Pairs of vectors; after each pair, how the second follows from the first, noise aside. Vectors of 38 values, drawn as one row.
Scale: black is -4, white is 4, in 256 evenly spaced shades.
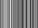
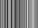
reversed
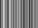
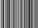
sign-scrambled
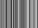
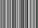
sign-scrambled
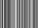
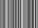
reversed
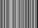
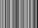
sign-scrambled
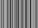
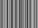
reversed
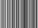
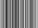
sign-scrambled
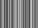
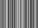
reversed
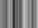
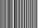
sign-scrambled
